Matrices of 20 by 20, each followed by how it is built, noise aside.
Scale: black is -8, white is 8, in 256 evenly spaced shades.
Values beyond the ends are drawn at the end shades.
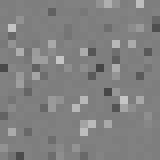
sparse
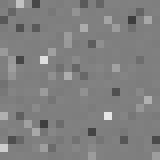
sparse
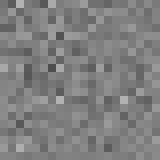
low rank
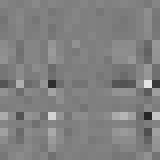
low rank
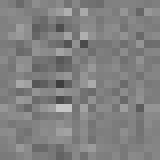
low rank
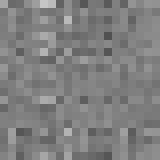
low rank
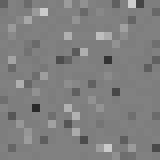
sparse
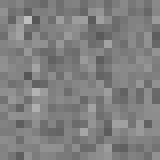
low rank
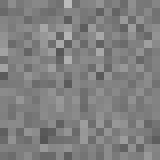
low rank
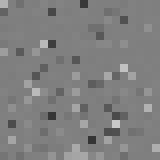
sparse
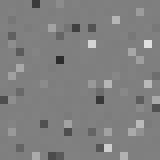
sparse
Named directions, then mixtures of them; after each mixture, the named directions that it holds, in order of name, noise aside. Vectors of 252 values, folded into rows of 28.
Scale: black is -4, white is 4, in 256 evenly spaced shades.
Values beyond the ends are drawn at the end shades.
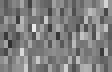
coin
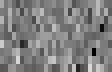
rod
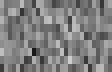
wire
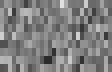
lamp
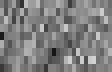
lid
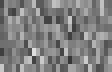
wire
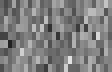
coin, lid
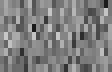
coin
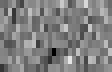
lamp, lid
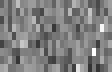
rod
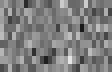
lamp, wire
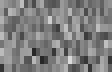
lamp, wire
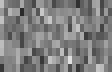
rod, wire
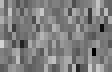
rod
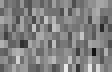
coin, rod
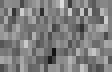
lamp, lid, rod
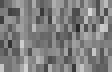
coin, rod, wire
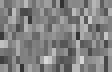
lamp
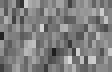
lid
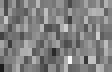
coin, lid, wire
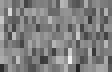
lamp, rod, wire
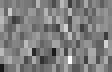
lamp, lid, wire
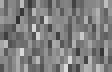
coin, rod, wire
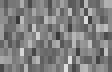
coin, lamp, wire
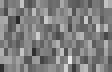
coin, lamp, wire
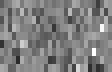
rod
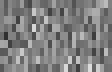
coin, rod
